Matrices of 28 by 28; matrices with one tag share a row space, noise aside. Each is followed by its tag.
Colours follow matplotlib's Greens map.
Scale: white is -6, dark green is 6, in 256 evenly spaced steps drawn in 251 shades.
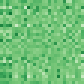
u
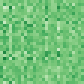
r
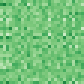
u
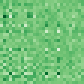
r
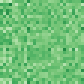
u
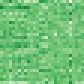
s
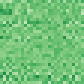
u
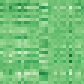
s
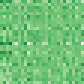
u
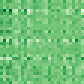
u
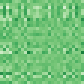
u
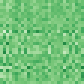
u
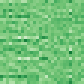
s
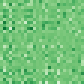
r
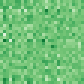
r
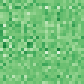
r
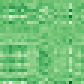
s
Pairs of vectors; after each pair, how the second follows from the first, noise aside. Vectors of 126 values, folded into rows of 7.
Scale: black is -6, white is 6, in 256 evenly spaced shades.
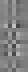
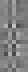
copied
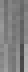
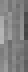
wrapped around
